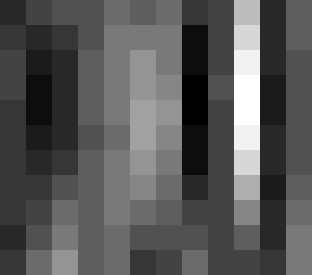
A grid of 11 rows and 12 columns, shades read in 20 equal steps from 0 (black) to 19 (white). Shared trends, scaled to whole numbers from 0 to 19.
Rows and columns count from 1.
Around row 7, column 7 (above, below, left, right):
10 8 11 1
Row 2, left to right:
4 3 4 6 9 9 9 1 5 16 3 7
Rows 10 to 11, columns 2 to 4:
6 9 7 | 8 11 7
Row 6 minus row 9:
0 -3 -5 -1 -1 4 3 -4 0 8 0 -2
